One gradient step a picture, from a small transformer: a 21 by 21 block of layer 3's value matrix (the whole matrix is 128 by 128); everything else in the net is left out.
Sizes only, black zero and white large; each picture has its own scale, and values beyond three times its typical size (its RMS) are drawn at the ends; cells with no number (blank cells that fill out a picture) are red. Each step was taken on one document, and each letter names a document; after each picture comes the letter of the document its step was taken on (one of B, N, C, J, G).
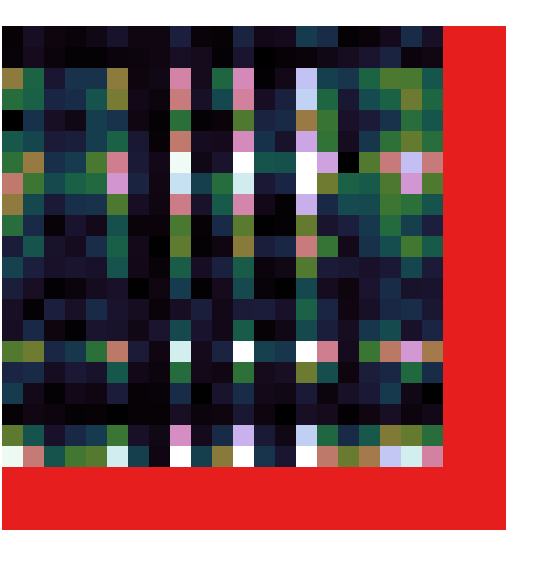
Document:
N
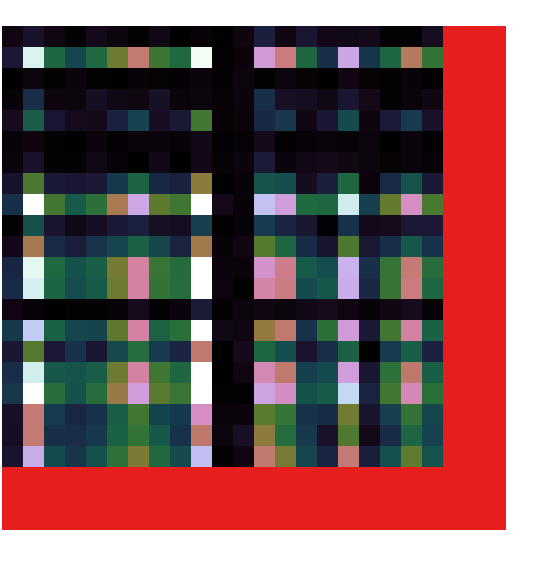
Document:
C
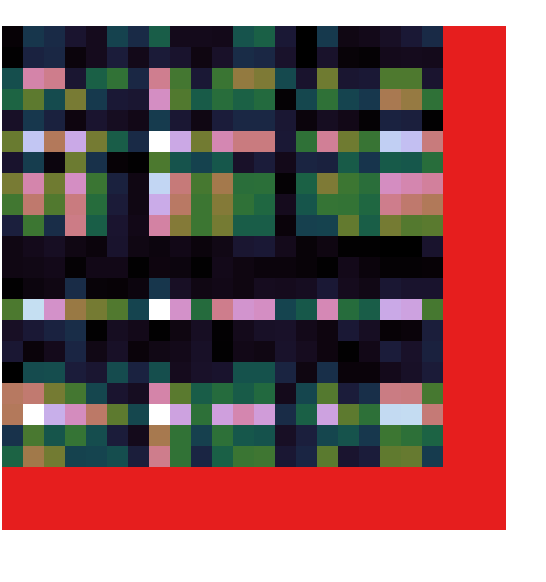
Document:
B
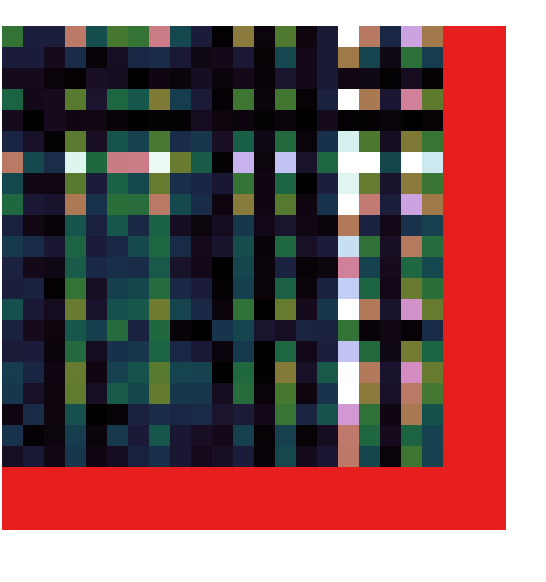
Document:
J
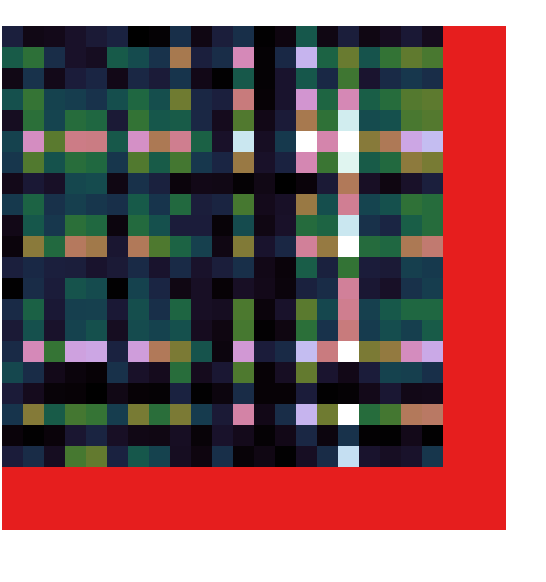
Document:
N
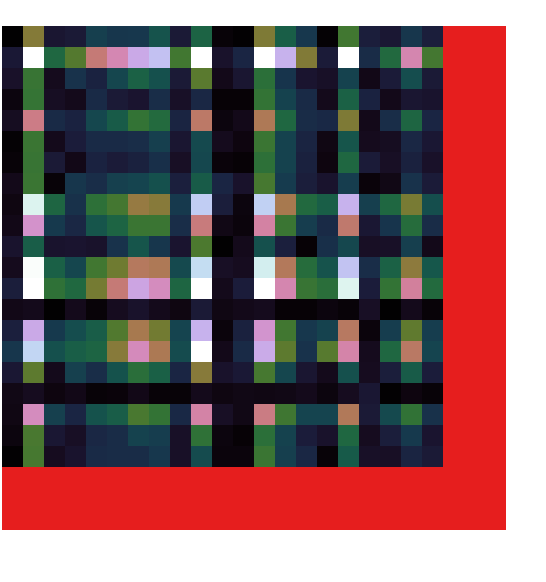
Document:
C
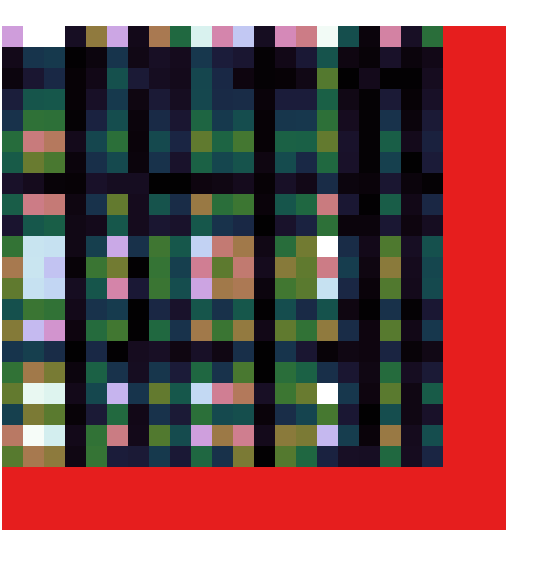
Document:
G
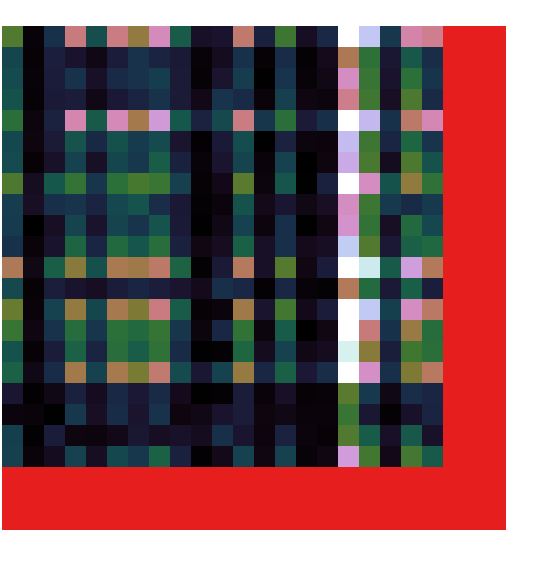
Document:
J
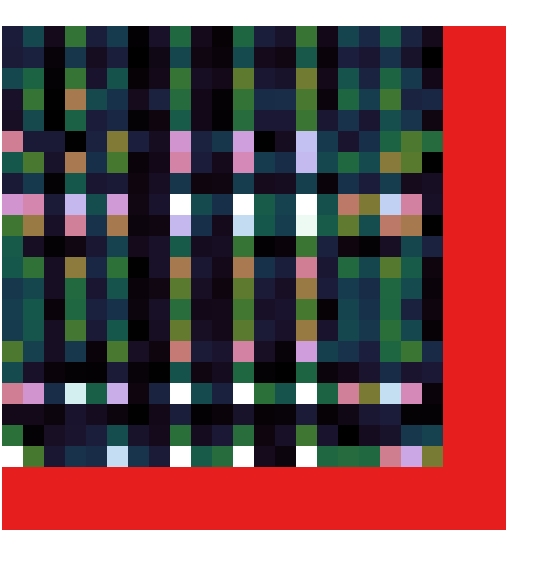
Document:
N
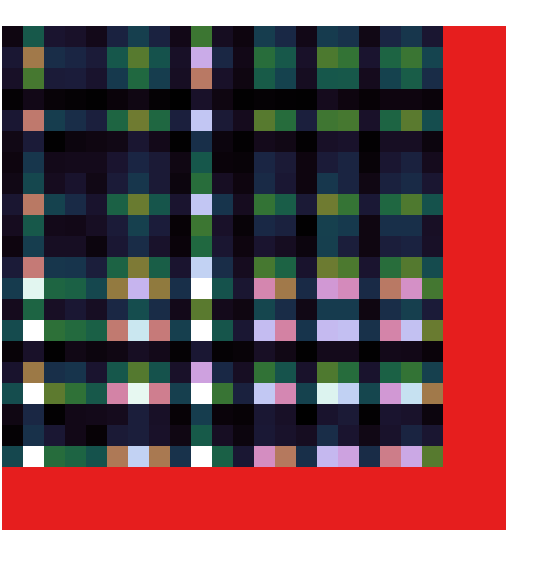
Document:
C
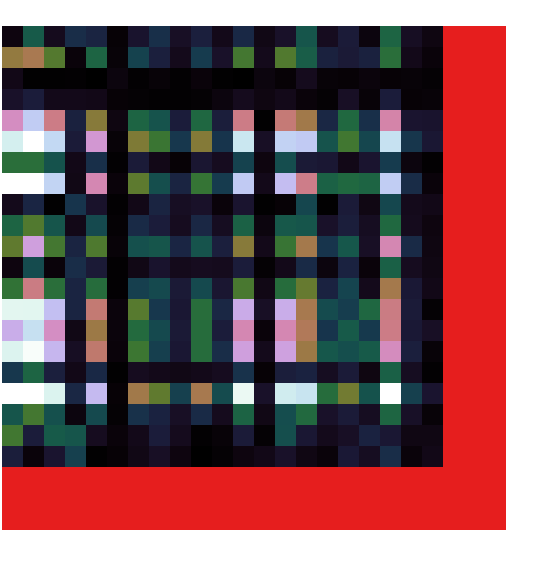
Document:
G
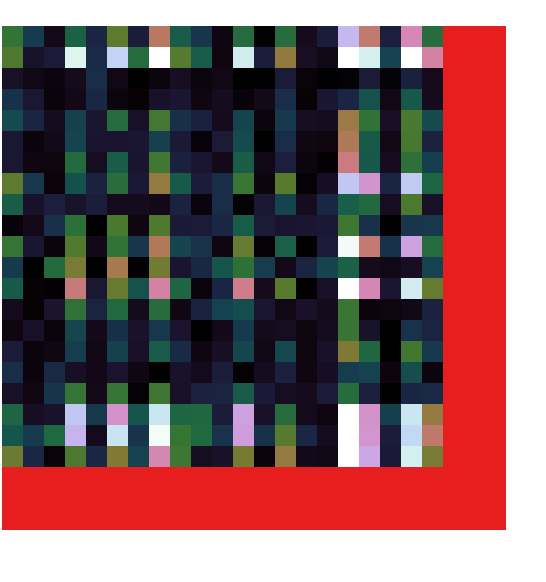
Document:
J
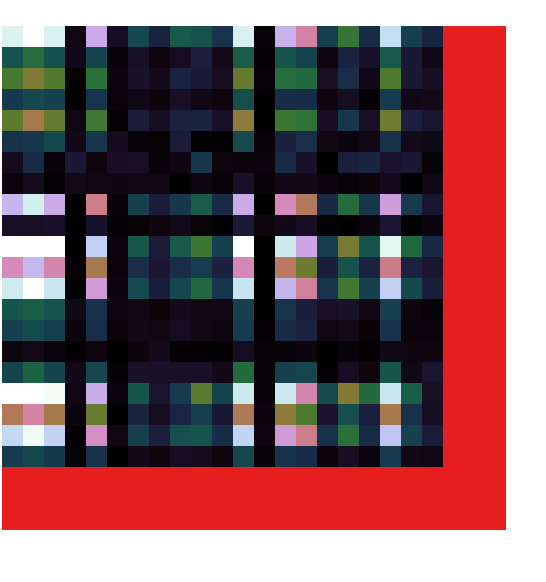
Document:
G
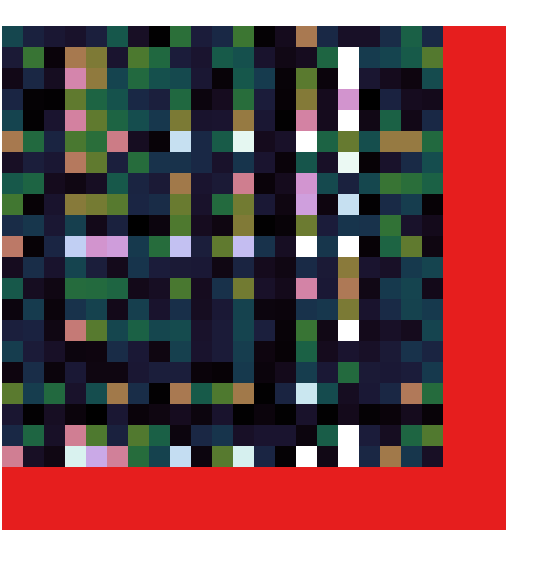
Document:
N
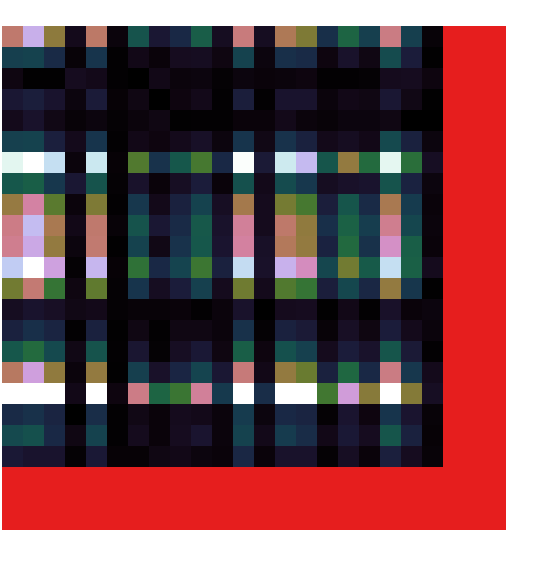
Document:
G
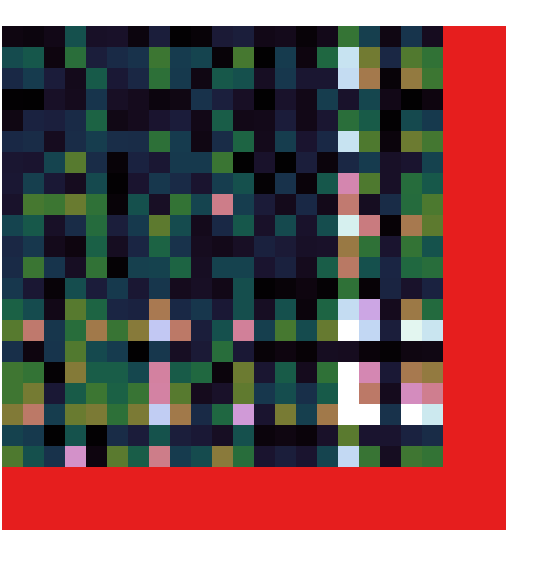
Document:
J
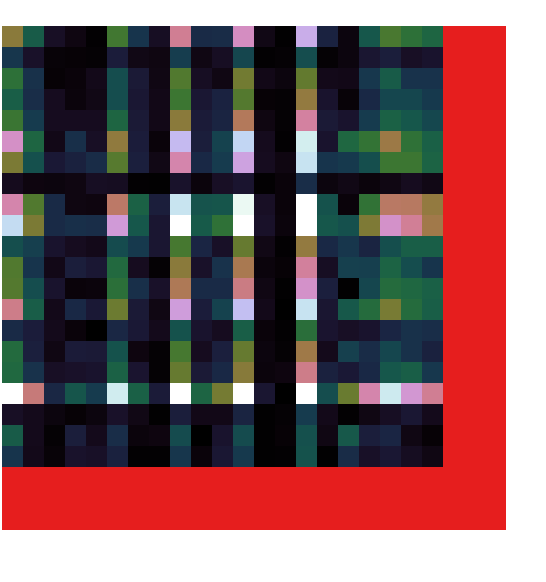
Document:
N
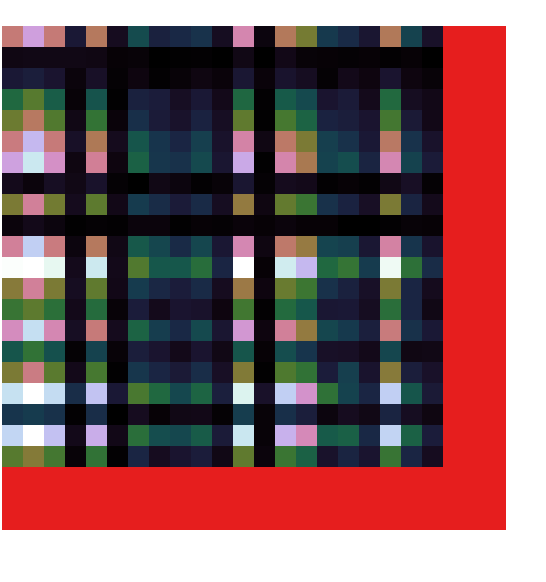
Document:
G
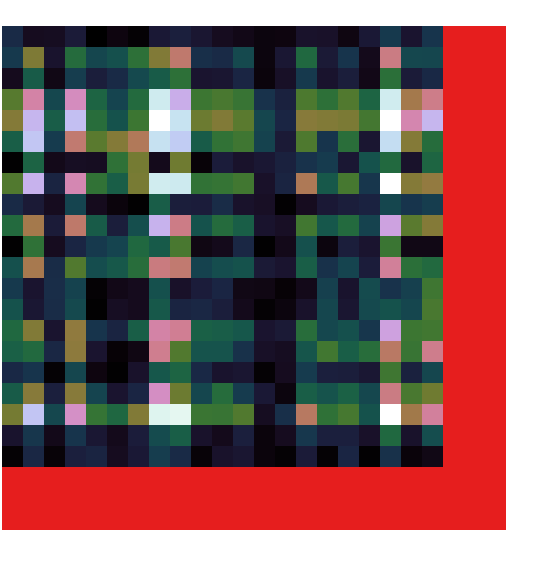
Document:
B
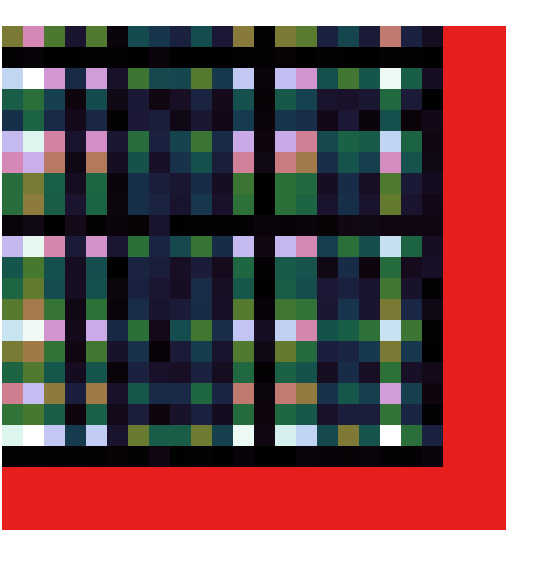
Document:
G
